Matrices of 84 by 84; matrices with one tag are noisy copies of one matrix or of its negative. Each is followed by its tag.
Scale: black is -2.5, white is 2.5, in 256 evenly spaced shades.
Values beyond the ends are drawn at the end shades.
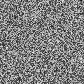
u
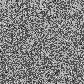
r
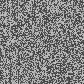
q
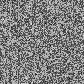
q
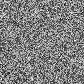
u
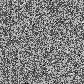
q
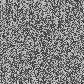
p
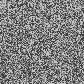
r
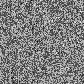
q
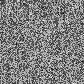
p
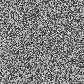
u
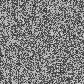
q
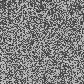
r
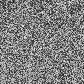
r
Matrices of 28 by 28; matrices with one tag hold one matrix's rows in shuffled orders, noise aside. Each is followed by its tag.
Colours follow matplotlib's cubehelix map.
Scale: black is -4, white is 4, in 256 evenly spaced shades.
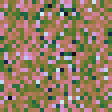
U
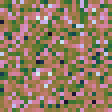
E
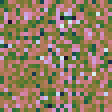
U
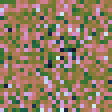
U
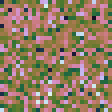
E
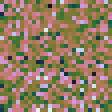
E
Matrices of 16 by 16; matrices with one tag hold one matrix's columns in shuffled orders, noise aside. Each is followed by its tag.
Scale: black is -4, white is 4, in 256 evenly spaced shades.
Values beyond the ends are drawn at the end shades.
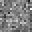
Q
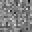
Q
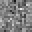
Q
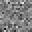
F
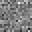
F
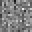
Q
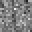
Q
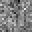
Q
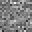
F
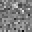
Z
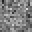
Q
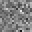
Z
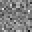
Z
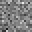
F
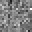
Q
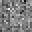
Q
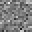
F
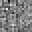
Q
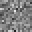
Z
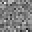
F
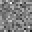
F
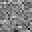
F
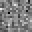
Q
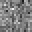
Q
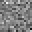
F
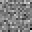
F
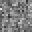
Q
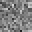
Z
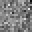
Q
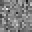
Q
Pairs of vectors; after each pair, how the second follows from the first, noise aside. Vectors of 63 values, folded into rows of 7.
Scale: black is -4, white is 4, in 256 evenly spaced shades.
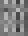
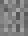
shrunk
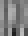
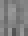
shrunk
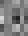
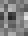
reversed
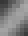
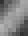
reversed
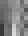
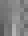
shrunk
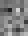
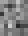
reversed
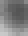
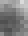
reversed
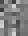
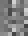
reversed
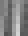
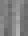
shrunk
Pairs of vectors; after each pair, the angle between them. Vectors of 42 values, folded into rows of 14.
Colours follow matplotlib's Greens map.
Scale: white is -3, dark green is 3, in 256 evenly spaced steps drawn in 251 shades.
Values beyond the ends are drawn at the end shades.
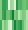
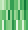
orthogonal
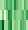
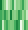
partly opposed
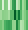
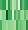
orthogonal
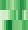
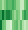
nearly opposite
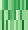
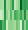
orthogonal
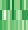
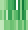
orthogonal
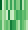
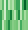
orthogonal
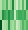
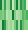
partly opposed
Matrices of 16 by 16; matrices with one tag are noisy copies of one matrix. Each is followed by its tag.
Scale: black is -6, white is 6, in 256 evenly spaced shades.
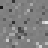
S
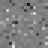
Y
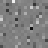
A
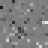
S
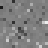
S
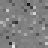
Y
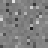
A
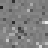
S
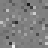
Y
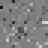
S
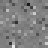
Y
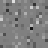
A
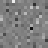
A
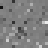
S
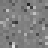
Y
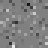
Y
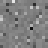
A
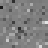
S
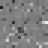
S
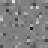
A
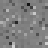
Y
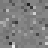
Y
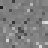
S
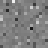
A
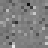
Y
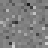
Y
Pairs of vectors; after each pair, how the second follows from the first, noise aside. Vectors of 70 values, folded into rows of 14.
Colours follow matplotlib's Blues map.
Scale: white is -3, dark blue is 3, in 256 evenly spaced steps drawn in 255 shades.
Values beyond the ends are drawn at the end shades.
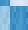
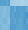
shrunk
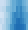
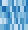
shuffled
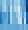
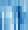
wrapped around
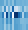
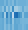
shrunk
